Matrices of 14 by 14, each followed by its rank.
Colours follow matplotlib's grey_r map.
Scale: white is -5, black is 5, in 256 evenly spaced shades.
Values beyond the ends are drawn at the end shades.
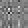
two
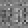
three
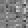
two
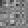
three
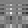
one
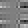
one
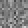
three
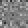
three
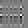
one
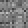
three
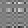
one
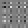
one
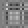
one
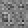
three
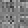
three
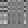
one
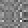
two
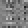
three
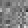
three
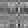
two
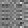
two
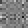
two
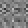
two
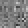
three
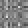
two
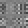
two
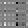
one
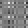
one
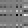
one
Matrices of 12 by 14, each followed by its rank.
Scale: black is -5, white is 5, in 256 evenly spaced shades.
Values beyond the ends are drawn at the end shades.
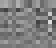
two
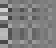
one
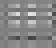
one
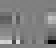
one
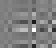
one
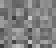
two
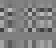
one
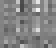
two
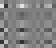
one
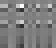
one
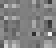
two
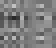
two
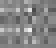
two
